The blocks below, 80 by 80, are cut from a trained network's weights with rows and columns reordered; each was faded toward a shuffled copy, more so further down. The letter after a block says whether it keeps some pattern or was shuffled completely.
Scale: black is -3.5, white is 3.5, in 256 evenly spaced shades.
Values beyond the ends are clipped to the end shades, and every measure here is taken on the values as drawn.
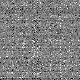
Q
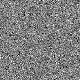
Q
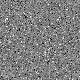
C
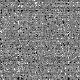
Q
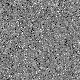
C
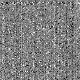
Q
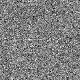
Q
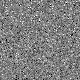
C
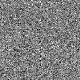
Q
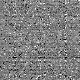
Q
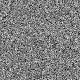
Q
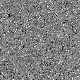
C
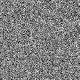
Q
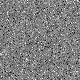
C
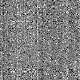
Q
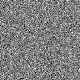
Q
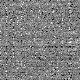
Q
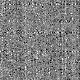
Q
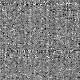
Q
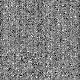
Q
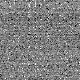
Q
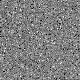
C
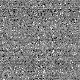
Q
